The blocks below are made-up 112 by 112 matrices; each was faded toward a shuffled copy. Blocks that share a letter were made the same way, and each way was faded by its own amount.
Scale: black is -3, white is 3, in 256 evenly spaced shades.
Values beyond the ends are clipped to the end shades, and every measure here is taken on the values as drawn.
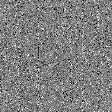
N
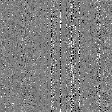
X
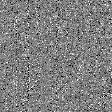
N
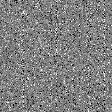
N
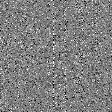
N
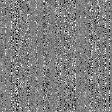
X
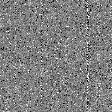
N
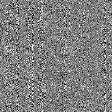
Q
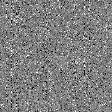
N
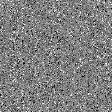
N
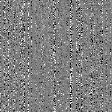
X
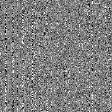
Q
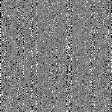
X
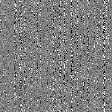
X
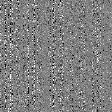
X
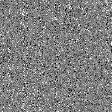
N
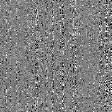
X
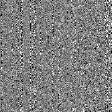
Q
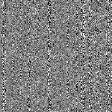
Q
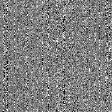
Q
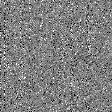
N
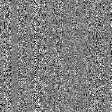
Q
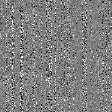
X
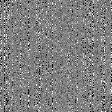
X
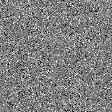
N
